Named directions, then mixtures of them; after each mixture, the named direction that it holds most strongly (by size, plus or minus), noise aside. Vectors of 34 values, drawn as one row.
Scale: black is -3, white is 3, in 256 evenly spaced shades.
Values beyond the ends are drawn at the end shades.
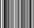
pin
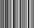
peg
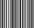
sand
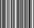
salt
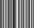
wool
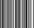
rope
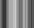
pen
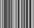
pin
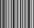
salt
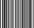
pin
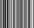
salt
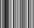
peg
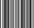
pin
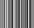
peg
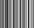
peg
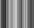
pen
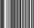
pin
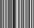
wool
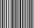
sand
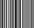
sand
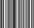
wool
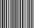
sand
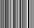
peg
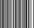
rope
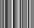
peg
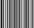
pin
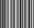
salt
